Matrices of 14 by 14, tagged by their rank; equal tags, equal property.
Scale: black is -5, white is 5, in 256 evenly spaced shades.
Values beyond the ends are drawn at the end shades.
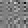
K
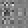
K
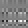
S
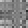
K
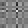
S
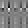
S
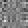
K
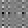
S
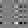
S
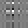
S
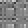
K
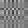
S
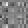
K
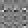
K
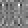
K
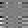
S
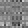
K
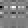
S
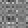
K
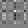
S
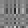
S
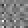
K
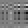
S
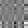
S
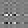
S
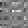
K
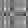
S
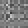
K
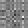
K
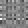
K
